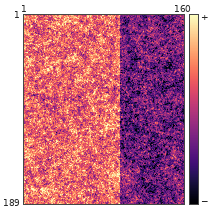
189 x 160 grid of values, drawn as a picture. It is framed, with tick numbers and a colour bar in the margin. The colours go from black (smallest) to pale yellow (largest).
A vertical seam about 60% of the way across splits the table, and the left part is higher. There are no regular stripes. The texture is blotchy.
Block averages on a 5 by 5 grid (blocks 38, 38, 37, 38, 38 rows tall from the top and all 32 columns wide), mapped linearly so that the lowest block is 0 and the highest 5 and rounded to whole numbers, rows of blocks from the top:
55511 / 55500 / 44500 / 55500 / 55510
